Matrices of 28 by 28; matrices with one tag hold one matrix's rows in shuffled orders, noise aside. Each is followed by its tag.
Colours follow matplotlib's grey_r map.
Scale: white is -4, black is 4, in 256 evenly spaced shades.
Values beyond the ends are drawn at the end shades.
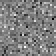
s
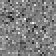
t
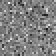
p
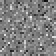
p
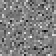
p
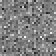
s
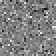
p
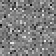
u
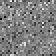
u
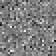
u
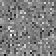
u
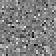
t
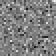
p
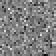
p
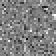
p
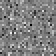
u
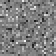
t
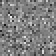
u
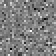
p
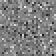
s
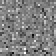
t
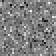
p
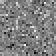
t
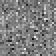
t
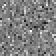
p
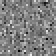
p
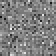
u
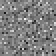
s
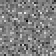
s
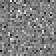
u
